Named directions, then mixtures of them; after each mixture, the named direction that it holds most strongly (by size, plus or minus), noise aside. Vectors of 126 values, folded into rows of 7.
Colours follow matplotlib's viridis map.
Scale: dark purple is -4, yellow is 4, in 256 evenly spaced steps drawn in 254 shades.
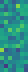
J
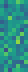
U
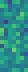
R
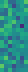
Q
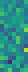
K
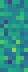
R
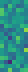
K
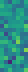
K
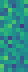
Q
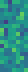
R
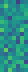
U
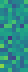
Q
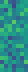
Q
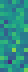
K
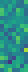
K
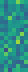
U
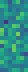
R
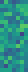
J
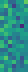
Q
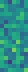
R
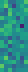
Q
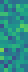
J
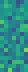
U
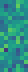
U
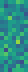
U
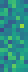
Q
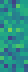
J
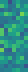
R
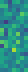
R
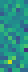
K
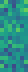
Q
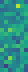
J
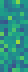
U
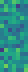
J
